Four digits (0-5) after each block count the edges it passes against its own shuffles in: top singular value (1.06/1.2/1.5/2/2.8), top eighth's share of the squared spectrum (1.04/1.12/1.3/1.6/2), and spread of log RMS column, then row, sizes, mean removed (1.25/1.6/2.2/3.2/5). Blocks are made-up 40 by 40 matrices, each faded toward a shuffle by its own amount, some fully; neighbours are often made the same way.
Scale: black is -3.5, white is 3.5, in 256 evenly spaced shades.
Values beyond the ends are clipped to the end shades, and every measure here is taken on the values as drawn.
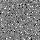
1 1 0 0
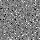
2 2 0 0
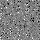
1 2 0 0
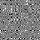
4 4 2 2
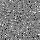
2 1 0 0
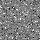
0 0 0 0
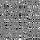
4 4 2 2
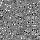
2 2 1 0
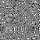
3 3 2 1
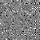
3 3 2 1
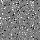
2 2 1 1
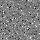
1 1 0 0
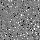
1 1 0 0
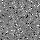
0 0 0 0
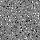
1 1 0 0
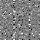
3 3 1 1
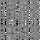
4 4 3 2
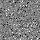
0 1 0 0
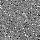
0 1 0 0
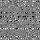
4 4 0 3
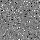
1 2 0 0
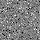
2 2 0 0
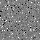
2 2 0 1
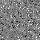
0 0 0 0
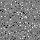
2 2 0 1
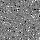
0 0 0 0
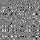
3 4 1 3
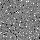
0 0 0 0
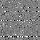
3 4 0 2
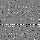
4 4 0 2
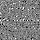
2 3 0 2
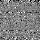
1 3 0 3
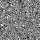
0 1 0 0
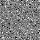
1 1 0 1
